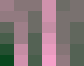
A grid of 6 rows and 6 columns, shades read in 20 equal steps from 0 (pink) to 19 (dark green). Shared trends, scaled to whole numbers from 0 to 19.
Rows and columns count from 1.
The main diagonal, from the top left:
7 8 11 2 9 13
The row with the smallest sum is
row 1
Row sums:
49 50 56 58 57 57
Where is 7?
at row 1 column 1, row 3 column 2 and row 4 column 2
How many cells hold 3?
3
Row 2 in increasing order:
3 8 8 10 10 11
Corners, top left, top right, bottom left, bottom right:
7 10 19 13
